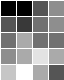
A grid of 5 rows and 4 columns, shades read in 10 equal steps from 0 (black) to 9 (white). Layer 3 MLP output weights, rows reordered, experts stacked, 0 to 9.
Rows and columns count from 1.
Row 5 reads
7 9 6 3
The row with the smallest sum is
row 1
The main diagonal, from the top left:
0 2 4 6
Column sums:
19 23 25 23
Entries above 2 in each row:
2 3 4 4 4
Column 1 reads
0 3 4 5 7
